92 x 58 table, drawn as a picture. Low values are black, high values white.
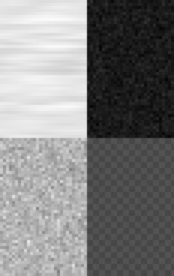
The table splits into 2 rows of 2 panels. Panel 1,1: very high, streaked across, faint in contrast. Panel 1,2: very low, fine-grained, faint in contrast. Panel 2,1: high, fine-grained. Panel 2,2: low, checkered, faint in contrast.
